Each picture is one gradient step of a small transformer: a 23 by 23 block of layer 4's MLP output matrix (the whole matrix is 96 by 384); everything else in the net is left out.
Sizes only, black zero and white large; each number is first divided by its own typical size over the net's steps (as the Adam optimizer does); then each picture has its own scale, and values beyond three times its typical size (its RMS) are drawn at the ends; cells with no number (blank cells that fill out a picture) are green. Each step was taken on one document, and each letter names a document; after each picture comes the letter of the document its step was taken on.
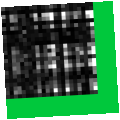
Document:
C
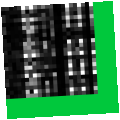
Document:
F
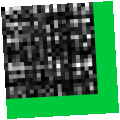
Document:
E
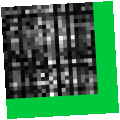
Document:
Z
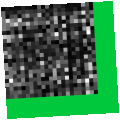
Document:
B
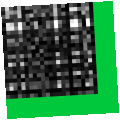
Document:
E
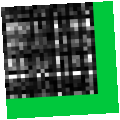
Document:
E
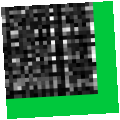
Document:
C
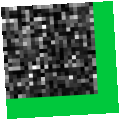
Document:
Z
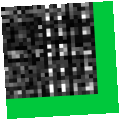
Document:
Z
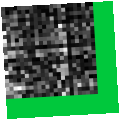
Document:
B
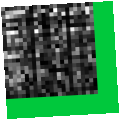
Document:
B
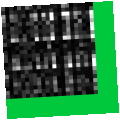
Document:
C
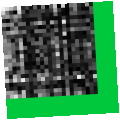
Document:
B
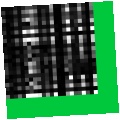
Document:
F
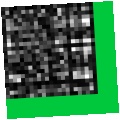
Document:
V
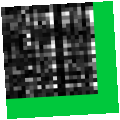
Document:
C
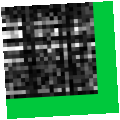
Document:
B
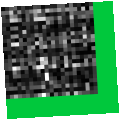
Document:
Z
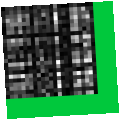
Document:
V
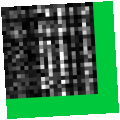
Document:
Z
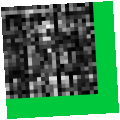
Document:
Z
